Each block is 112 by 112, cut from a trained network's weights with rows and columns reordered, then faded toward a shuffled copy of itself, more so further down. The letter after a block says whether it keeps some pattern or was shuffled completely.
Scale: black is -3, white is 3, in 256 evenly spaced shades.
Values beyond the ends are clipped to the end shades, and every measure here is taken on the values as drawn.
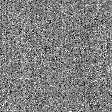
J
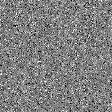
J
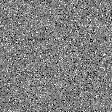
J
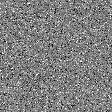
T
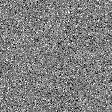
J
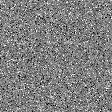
T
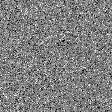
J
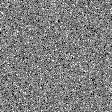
T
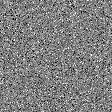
T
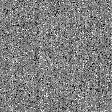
J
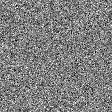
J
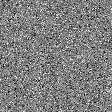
T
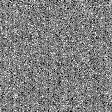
J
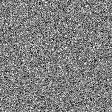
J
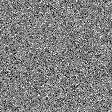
T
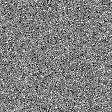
T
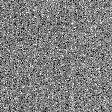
J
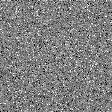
J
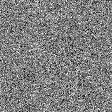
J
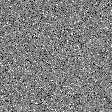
T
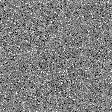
T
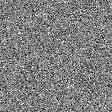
T
